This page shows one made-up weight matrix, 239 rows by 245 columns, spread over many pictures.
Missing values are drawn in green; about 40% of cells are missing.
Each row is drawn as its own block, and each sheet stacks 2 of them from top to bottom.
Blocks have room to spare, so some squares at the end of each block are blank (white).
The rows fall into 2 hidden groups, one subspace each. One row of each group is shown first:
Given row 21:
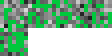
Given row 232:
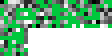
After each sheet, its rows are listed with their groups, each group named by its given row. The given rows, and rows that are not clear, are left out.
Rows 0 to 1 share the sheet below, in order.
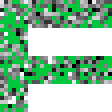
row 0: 232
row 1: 21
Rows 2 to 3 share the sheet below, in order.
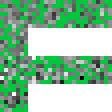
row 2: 21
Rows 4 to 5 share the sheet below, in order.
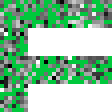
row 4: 21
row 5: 232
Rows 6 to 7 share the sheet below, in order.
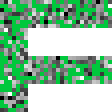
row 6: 232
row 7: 21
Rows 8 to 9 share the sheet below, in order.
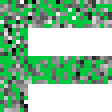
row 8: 21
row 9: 21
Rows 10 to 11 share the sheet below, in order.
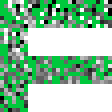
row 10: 232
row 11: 21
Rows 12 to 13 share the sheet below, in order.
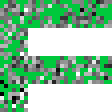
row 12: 21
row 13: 21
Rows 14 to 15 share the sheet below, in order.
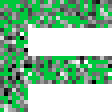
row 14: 21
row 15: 21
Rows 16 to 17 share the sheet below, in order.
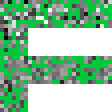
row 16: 232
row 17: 21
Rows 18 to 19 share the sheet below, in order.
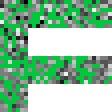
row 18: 232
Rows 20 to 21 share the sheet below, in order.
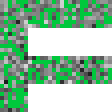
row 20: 21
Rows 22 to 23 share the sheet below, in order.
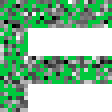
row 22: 232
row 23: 232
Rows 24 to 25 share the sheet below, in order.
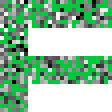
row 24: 21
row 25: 232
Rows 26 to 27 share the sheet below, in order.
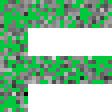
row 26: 232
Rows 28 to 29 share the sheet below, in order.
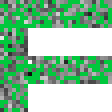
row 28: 21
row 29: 21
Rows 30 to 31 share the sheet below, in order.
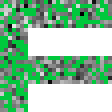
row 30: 21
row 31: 21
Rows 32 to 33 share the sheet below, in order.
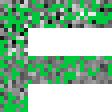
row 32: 21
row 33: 21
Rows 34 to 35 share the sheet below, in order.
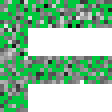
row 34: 21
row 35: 232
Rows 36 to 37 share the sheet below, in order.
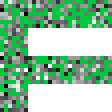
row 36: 232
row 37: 232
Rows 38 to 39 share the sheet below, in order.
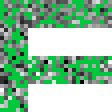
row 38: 21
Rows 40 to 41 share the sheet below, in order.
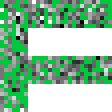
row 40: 232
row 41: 21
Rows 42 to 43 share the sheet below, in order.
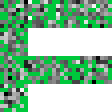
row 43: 21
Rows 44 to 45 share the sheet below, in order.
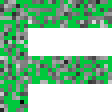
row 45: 21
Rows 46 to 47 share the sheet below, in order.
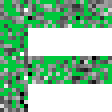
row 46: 21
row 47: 21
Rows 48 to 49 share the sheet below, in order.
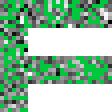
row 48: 21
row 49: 21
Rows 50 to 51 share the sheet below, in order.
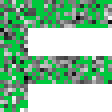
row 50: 21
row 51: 21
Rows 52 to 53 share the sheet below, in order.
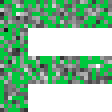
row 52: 232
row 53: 232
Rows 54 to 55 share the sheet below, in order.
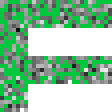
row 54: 232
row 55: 21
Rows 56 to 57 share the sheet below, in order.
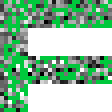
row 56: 232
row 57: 21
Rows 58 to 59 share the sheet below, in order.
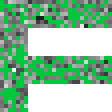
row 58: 232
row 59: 232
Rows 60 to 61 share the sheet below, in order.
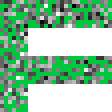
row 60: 21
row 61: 21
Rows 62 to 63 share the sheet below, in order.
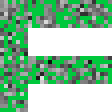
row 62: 21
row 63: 232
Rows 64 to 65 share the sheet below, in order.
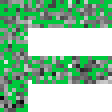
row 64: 232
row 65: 21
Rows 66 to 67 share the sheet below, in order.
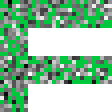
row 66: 232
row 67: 21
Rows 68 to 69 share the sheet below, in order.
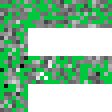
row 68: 21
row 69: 232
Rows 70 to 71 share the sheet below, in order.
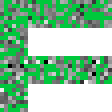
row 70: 21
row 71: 232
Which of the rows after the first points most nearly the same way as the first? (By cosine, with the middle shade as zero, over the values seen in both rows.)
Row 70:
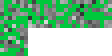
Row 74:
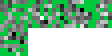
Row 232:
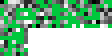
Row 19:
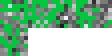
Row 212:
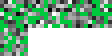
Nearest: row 232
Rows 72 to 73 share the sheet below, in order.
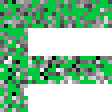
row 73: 232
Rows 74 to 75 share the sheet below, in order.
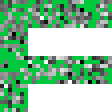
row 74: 21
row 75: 21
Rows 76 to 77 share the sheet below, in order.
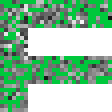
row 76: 21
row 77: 232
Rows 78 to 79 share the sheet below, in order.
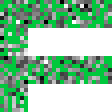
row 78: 21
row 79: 21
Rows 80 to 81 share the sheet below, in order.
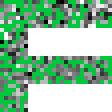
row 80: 21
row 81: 21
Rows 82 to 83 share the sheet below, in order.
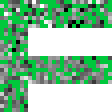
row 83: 21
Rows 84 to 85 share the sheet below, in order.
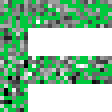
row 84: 232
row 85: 21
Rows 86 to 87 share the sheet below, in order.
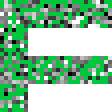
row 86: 21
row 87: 232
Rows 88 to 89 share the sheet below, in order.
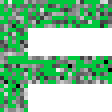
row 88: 232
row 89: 232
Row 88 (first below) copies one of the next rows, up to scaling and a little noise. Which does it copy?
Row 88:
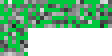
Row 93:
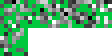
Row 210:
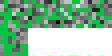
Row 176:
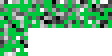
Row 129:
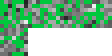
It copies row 176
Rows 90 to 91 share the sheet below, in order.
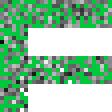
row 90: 21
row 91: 21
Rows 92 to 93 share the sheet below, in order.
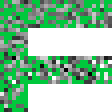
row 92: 232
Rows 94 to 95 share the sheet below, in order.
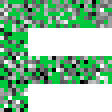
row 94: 21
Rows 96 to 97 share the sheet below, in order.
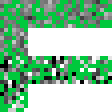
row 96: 21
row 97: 21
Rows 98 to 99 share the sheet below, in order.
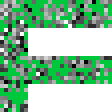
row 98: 21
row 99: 232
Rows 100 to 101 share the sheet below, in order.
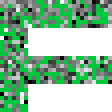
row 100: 21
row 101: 21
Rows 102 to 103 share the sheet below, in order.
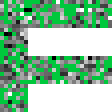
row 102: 21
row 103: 232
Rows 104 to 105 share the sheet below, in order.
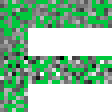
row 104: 232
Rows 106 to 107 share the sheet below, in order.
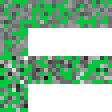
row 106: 232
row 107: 232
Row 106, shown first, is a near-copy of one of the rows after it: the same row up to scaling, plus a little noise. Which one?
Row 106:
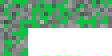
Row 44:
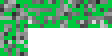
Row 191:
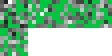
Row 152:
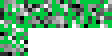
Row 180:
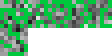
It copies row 44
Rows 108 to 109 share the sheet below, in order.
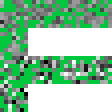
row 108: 232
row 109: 21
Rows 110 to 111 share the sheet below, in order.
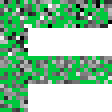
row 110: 21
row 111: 21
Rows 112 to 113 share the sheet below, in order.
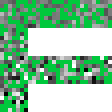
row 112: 21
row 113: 21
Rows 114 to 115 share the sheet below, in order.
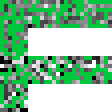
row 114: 21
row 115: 232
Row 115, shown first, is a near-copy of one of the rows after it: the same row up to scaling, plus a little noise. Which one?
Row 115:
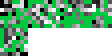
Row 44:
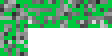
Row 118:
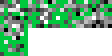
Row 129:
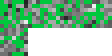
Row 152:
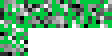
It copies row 129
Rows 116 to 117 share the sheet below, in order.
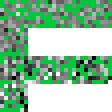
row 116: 232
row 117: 21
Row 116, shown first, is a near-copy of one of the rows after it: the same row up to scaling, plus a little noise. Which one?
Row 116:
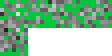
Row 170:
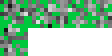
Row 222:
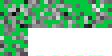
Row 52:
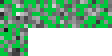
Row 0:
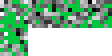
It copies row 52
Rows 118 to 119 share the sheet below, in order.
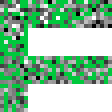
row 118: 232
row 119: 232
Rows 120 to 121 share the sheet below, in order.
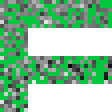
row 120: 232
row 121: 232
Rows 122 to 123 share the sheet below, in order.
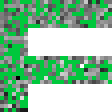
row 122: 232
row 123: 21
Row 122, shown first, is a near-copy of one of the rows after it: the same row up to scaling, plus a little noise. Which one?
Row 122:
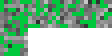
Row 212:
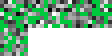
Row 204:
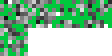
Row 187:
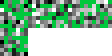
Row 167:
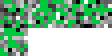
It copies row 167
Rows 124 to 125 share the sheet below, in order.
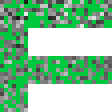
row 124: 232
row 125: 232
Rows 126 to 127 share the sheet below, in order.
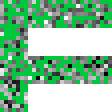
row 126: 232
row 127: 232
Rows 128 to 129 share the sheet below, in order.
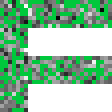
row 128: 21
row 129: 232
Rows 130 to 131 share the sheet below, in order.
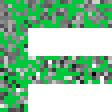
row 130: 21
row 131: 232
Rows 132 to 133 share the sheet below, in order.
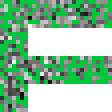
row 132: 21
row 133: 21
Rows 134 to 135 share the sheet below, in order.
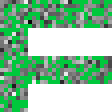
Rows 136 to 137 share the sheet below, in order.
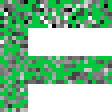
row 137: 21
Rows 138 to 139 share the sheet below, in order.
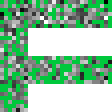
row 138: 232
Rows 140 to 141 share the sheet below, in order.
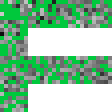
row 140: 232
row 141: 21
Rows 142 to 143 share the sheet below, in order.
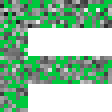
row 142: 232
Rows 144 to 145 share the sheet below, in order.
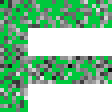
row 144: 232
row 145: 232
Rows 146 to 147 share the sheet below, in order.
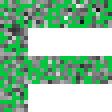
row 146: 232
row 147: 21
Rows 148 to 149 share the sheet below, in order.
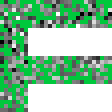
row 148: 21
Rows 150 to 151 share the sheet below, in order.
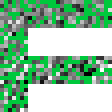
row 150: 21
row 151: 21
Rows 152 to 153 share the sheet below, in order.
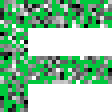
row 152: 232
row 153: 21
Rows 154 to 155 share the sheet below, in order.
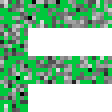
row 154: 21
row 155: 21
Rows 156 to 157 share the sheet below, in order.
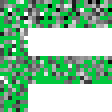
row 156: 232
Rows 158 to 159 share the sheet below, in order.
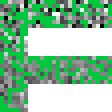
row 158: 232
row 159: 21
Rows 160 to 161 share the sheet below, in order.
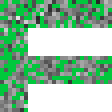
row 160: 232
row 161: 21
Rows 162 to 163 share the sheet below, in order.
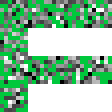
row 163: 21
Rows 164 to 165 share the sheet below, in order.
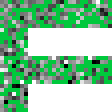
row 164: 21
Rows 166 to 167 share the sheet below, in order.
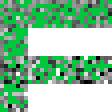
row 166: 232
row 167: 232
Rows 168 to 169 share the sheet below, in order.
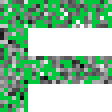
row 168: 232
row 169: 21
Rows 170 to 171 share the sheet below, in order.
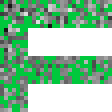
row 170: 232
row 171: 232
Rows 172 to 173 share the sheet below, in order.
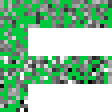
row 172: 232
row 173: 21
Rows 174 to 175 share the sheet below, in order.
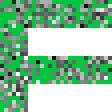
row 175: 232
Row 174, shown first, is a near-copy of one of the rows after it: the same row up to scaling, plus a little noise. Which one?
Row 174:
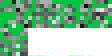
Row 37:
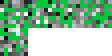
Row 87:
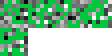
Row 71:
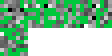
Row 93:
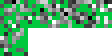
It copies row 93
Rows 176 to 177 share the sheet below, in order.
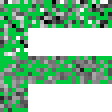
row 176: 232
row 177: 21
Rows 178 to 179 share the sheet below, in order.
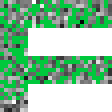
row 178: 232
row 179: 21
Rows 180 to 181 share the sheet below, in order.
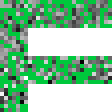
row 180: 232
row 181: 21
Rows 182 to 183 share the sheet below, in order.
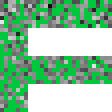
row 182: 232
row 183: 232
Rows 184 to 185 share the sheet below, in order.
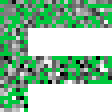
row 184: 232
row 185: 21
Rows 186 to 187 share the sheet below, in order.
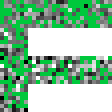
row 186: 21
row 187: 232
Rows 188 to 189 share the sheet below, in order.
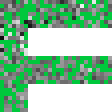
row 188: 21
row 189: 21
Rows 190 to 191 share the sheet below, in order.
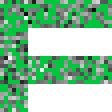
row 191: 232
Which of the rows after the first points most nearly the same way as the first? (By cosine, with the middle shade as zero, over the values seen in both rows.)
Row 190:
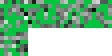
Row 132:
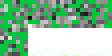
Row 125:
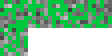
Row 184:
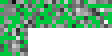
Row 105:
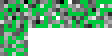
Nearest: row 184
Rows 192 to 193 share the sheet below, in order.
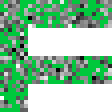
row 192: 21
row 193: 21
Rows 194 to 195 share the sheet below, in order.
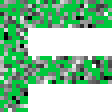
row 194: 21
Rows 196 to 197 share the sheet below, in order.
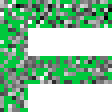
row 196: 232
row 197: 21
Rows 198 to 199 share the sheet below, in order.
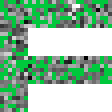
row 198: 232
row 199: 232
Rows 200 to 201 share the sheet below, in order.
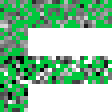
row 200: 232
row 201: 232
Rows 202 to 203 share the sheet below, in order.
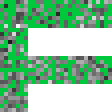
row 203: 232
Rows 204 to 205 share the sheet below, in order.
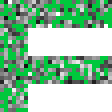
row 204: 232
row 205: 21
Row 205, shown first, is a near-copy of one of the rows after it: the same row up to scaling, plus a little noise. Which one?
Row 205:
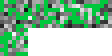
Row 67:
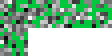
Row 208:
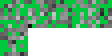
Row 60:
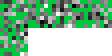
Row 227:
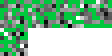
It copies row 67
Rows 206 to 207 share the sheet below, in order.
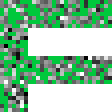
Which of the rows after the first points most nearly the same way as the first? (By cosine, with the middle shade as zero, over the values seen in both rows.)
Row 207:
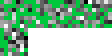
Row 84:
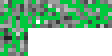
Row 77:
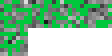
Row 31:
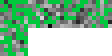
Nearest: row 84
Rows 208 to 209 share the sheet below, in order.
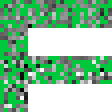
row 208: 21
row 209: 21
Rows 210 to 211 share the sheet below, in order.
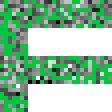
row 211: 232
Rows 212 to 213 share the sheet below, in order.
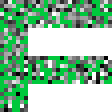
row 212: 232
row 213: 232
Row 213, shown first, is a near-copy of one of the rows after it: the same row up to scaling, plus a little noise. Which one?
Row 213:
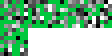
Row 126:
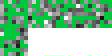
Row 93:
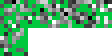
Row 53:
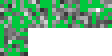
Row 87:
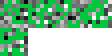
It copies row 87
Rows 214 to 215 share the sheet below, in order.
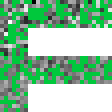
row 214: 21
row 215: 232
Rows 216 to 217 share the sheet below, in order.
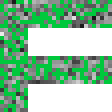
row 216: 232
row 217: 232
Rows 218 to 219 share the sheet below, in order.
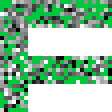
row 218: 232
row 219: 21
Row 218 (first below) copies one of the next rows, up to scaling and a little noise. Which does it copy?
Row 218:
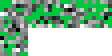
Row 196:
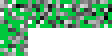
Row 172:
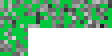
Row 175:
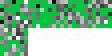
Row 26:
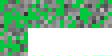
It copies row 196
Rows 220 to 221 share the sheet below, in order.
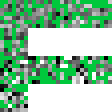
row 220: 232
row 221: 232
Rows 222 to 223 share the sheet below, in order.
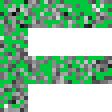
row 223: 21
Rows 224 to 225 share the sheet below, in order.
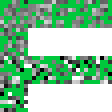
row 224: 232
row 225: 21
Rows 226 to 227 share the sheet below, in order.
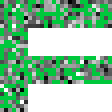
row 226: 232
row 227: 21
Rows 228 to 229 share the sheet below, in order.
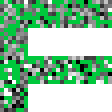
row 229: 21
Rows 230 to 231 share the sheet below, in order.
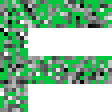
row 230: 21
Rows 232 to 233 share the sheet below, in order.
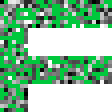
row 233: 232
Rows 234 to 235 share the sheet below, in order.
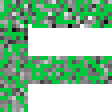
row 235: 21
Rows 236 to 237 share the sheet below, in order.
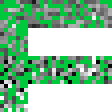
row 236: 232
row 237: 21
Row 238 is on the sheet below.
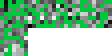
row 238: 21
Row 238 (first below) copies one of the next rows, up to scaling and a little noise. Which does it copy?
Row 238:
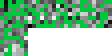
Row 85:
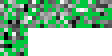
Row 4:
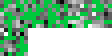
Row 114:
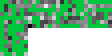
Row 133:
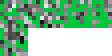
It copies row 114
